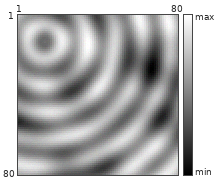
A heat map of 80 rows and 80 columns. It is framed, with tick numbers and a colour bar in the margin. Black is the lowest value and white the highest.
Slope: none. Rings: centred on the top left. Mirror symmetry: none. Lone odd cells: none.
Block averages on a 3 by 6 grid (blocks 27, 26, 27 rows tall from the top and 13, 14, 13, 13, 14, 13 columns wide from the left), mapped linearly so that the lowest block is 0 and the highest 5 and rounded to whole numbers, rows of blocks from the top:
445423 | 332420 | 333253
